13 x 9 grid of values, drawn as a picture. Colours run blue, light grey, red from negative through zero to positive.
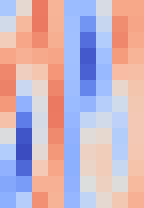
The top left is the ninth with the highest average. Overall the values sit about 50% of the way up the scale. Upright stripes repeat 2 times across the table. Streaks run downward.
